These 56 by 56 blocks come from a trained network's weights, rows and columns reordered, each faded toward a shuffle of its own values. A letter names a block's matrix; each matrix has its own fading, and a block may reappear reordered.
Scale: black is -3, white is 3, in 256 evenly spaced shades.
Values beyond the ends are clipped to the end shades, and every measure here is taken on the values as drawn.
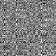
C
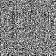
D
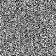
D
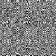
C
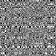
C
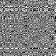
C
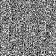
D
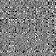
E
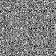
D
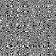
E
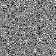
E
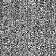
D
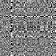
C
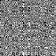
C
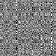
C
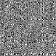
E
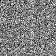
D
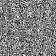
D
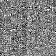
D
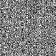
D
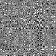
E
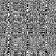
C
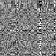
C
